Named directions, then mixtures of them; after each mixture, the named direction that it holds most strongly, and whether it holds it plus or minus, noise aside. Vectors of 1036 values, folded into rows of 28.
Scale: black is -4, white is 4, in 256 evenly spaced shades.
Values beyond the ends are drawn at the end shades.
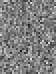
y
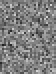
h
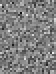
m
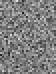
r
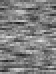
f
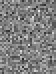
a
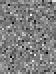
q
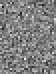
m, plus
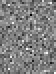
q, minus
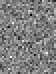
q, minus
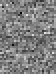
m, plus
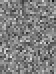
y, plus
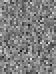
y, plus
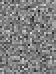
a, minus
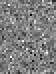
q, minus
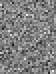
m, plus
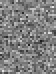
r, plus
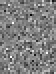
q, minus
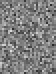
h, minus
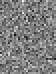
r, minus
